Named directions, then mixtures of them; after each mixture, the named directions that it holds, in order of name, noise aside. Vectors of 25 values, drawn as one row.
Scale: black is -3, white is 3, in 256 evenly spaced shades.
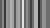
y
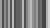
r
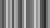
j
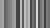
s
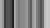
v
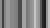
j, r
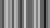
j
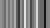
j, s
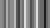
j, s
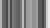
r, v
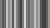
j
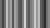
j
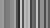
s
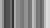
v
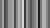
j, y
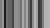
v, y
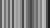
r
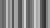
j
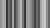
j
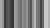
v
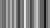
j, s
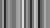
v, y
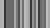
s, v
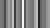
r, y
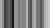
v
